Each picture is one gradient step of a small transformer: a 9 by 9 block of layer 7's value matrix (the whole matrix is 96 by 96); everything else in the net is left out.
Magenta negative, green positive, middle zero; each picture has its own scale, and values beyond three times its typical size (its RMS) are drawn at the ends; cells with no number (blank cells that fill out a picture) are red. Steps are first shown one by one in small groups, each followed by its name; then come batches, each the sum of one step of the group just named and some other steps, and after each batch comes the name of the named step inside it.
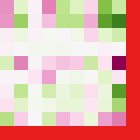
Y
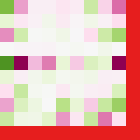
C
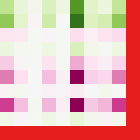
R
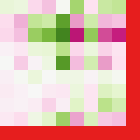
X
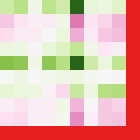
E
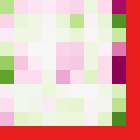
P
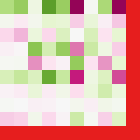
X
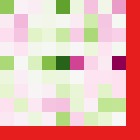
X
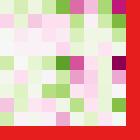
Y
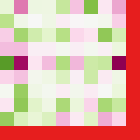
C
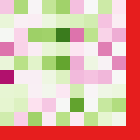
X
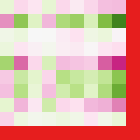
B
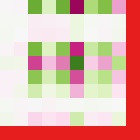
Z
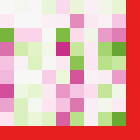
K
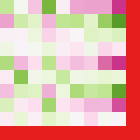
B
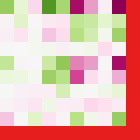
B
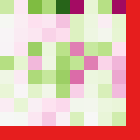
Z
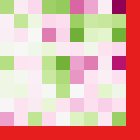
B
